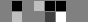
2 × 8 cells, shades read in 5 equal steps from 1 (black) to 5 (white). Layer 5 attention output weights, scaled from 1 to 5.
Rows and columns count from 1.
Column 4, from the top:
4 3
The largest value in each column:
3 4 3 4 2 5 3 3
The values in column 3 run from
3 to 3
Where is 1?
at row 1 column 2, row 1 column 5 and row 1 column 6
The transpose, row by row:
3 3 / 1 4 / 3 3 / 4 3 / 1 2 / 1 5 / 3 3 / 3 3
